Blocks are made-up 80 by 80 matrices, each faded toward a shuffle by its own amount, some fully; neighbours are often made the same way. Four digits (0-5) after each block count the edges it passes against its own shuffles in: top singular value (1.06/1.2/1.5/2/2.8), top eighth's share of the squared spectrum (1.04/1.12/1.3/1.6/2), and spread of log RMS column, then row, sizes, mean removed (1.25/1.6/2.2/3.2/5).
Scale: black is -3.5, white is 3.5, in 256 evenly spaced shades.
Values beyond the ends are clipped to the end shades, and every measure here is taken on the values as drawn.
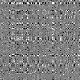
5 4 3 3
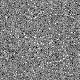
3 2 0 1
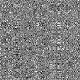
4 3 2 2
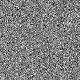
3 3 1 1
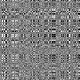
5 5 4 4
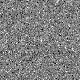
3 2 0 0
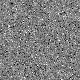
0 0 0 0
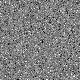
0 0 0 0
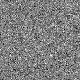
3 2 0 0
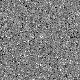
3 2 0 0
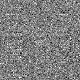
3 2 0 1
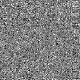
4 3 1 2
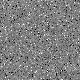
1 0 0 0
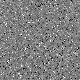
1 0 0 0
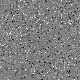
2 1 0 0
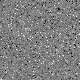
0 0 0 0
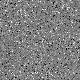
1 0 0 0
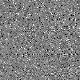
4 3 1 1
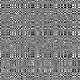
5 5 4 4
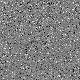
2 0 0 0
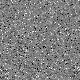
2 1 0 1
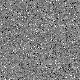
0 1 1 1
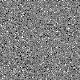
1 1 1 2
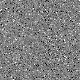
1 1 1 1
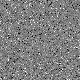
0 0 0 0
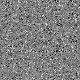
1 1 1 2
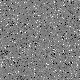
0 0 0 0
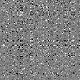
4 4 2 3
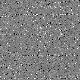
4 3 1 1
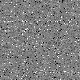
3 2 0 1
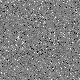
0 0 0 0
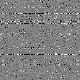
4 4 0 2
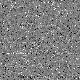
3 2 0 1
